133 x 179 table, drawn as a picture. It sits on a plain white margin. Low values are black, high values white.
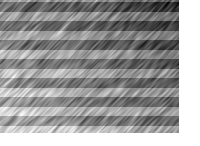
Lone odd cells: none. Ninth with the highest average: bottom left. Slope: up to the bottom left. Stripes: horizontal, repeating 7 times.
